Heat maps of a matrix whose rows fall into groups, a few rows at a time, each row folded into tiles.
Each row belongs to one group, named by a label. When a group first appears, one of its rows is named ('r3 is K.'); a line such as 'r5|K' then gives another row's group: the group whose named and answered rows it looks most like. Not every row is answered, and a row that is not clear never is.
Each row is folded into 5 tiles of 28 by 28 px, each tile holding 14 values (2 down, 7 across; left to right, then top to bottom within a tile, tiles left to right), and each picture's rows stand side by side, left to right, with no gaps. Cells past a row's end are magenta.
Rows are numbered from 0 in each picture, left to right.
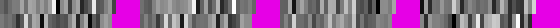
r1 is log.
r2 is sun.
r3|sun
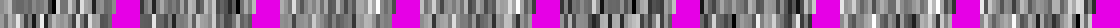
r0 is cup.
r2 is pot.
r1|sun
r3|pot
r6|pot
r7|pot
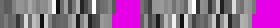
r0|log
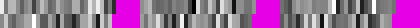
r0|pot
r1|cup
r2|log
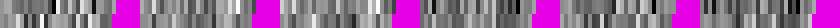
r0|cup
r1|pot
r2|pot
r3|sun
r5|sun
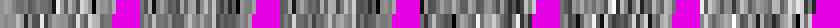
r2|sun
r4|log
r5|pot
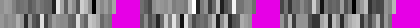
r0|cup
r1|log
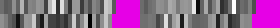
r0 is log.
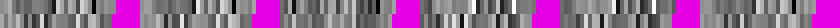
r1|cup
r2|sun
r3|log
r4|log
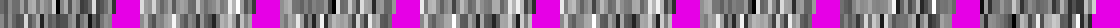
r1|pot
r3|pot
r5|cup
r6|log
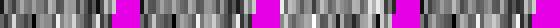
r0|sun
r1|sun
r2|pot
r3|sun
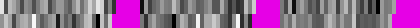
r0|pot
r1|sun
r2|sun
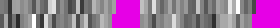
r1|pot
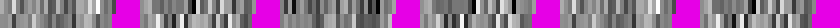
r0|pot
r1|cup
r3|cup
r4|pot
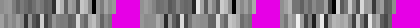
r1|cup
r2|cup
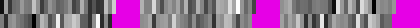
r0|sun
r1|pot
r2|cup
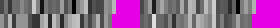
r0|sun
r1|sun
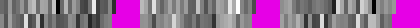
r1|pot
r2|cup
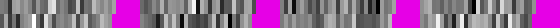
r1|log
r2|sun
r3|cup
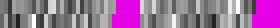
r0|log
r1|pot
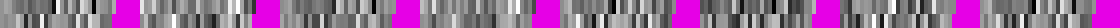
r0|cup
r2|cup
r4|cup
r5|sun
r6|log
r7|cup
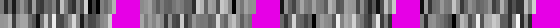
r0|sun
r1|cup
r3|sun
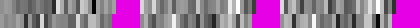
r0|cup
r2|pot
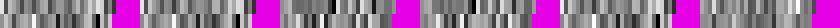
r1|pot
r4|pot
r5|pot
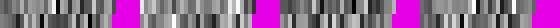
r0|log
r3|log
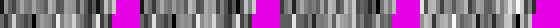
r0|sun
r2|sun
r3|pot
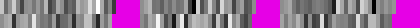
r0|pot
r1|cup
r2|cup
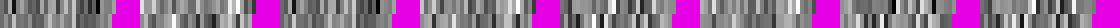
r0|sun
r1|pot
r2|sun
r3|pot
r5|pot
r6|cup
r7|log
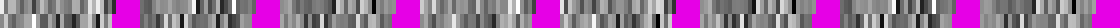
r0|pot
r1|log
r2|cup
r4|pot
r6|log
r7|cup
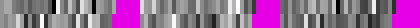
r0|cup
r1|pot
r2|log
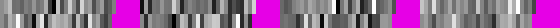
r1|sun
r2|log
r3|pot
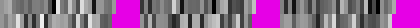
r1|sun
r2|sun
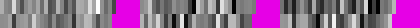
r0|pot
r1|cup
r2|sun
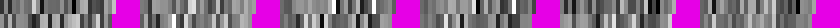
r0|sun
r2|log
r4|sun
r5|sun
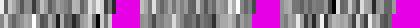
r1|pot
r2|cup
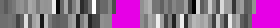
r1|cup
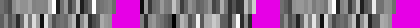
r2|log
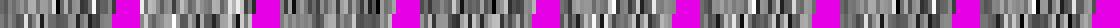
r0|log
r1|pot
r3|sun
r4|log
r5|log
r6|log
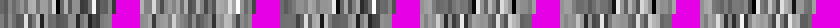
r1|pot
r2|log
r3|cup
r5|cup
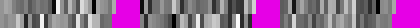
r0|cup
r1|sun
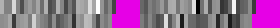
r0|pot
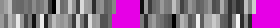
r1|sun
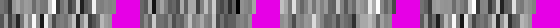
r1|sun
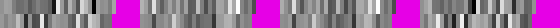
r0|cup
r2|pot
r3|cup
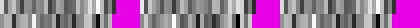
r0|pot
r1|pot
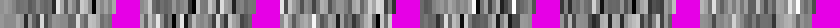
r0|cup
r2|pot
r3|log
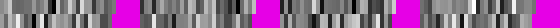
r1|sun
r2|sun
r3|log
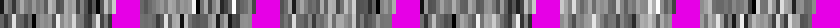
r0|sun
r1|log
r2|sun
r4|pot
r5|cup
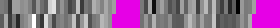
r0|log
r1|sun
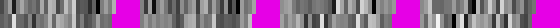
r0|sun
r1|sun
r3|cup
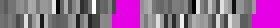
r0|log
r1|cup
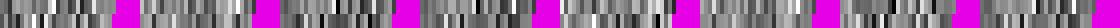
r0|log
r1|pot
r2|log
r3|log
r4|pot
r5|pot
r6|cup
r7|log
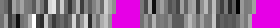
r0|log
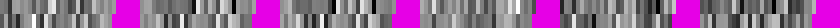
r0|log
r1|cup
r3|pot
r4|sun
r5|sun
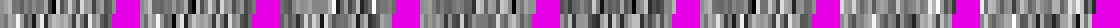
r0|cup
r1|cup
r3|cup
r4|sun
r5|cup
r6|pot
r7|pot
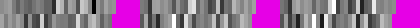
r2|log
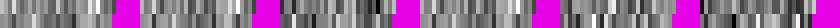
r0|pot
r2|sun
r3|pot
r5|sun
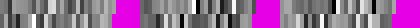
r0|log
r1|log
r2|cup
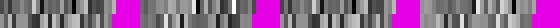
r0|sun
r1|log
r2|sun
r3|cup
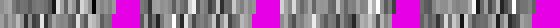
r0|cup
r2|pot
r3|log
